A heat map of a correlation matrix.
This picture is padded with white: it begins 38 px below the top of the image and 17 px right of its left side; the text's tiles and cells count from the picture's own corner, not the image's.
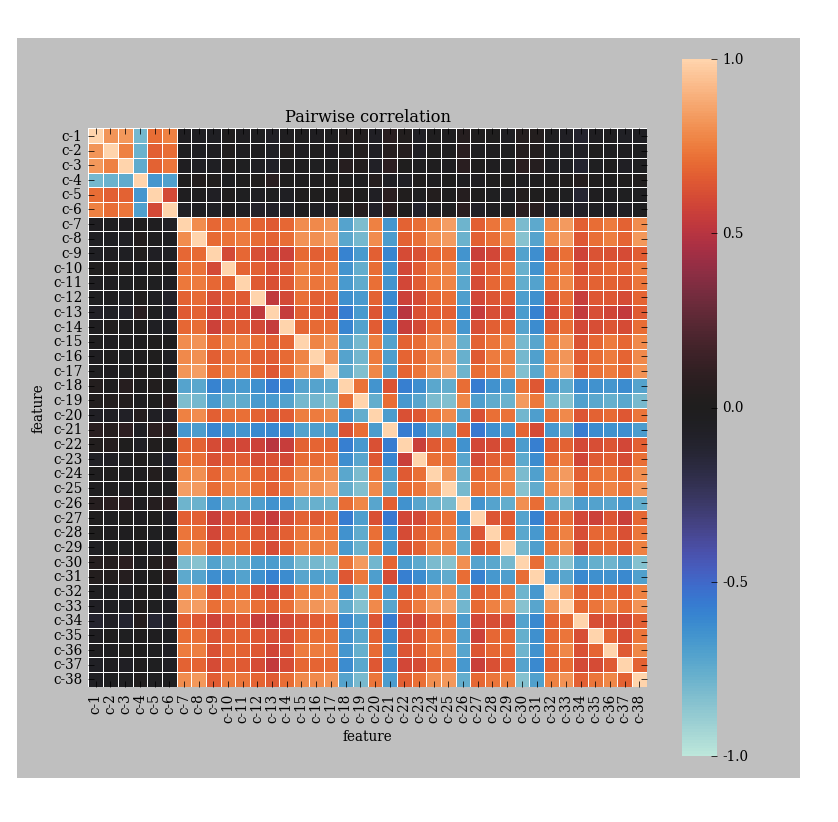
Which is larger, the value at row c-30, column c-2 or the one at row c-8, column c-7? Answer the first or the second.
the second
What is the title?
Pairwise correlation
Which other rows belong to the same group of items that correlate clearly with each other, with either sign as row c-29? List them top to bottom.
c-7, c-8, c-9, c-10, c-11, c-12, c-13, c-14, c-15, c-16, c-17, c-18, c-19, c-20, c-21, c-22, c-23, c-24, c-25, c-26, c-27, c-28, c-30, c-31, c-32, c-33, c-34, c-35, c-36, c-37, c-38
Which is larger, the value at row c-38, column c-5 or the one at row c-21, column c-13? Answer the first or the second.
the first
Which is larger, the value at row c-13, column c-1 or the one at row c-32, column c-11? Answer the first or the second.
the second
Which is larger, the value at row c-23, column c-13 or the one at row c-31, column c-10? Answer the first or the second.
the first
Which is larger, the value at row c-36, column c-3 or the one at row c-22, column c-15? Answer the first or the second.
the second
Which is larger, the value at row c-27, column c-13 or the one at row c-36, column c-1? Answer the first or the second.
the first
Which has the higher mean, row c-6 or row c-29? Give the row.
c-29
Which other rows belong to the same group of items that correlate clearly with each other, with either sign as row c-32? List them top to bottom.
c-7, c-8, c-9, c-10, c-11, c-12, c-13, c-14, c-15, c-16, c-17, c-18, c-19, c-20, c-21, c-22, c-23, c-24, c-25, c-26, c-27, c-28, c-29, c-30, c-31, c-33, c-34, c-35, c-36, c-37, c-38
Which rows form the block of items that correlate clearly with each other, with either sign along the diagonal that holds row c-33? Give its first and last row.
c-7 to c-38
